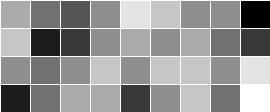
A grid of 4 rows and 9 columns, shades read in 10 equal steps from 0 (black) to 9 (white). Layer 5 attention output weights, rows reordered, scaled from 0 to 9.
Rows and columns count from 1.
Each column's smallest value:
1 1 2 5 2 5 5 4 0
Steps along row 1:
down down up up down down same down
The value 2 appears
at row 2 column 3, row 2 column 9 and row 4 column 5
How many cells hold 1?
2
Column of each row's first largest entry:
5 1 9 9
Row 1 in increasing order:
0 3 4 5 5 5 6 7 8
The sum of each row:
43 38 53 44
